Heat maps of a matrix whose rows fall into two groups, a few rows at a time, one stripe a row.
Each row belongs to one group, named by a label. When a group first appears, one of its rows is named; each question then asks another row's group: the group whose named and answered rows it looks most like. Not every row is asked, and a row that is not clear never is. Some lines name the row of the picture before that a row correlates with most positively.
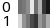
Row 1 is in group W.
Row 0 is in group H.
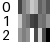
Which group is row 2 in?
H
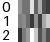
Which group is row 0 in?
H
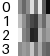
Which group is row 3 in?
H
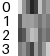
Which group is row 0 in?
W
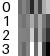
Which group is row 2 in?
H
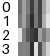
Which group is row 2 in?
W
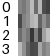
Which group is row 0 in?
H
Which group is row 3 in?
W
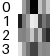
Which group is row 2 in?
H
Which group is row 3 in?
W
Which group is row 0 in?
W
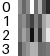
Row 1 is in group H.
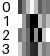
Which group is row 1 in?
W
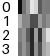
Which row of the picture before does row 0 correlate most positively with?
0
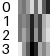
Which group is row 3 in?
W
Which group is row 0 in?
H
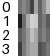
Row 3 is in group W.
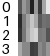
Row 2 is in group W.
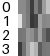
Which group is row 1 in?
W
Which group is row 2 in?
H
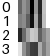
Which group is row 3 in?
W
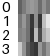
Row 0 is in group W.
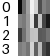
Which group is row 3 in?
H
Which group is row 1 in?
H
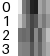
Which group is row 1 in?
W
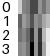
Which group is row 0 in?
W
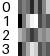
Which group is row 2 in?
W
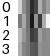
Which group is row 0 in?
W
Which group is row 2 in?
W
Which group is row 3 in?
W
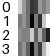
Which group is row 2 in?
H
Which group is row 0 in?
W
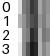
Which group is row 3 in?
W
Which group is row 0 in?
W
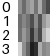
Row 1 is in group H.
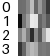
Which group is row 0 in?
H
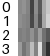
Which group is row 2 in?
H
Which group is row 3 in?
H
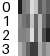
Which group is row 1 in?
H
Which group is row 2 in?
H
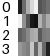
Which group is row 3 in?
H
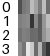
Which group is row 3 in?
H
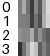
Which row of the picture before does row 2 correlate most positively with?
3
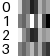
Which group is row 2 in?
W
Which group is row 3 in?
H
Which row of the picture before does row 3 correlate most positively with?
2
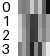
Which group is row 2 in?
W
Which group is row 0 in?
H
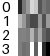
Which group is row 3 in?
H
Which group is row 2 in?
H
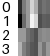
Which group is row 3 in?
W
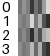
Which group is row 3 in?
H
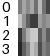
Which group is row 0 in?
H
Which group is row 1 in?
W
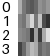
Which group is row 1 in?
H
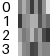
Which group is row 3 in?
W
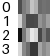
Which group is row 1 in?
W
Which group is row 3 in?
W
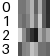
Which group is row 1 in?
H
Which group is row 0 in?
H
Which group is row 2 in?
W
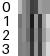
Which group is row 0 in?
W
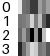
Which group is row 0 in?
W
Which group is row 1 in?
H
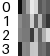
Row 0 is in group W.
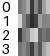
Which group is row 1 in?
W
